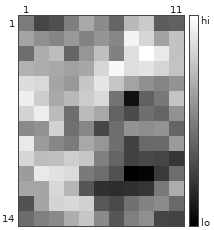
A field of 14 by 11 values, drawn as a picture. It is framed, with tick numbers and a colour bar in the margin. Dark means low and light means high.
Ninth with the highest average: top right. Average level on the scale: 60%. Mirror symmetry: none. Ninth with the lowest average: bottom right.
